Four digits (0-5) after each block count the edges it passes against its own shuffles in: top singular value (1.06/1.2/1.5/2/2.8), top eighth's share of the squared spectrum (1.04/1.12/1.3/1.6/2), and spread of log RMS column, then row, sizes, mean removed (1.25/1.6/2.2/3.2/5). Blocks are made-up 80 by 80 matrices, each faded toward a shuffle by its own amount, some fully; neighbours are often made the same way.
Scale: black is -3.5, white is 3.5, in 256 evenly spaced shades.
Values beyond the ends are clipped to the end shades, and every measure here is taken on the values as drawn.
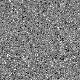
3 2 1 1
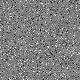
0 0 0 0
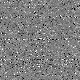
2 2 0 2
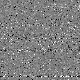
2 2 0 2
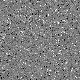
1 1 0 0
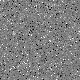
0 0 0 0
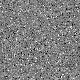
2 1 0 0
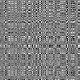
5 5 4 4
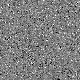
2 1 0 0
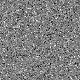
2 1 0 0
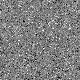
0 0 0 0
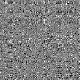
4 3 2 2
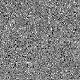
3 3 1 1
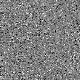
3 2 1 0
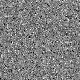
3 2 0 0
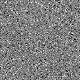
3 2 0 0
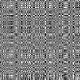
5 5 4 4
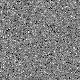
0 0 0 0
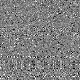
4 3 1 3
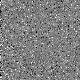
1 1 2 1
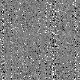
2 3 3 1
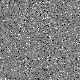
1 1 1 1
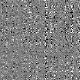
2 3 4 3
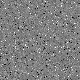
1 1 0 0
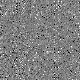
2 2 2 1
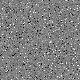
0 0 0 0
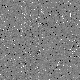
1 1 0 0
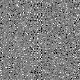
3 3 2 1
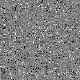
3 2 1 1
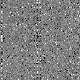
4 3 2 1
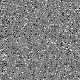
3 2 1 0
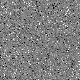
2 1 0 0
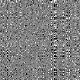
4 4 3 2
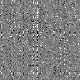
4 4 3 1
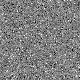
0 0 0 0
